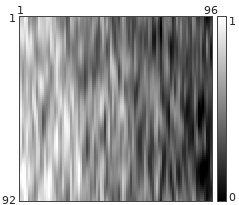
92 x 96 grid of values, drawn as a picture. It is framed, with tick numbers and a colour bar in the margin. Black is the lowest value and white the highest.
The bottom left is the ninth with the highest average. The grain runs up and down. The field climbs toward the left.
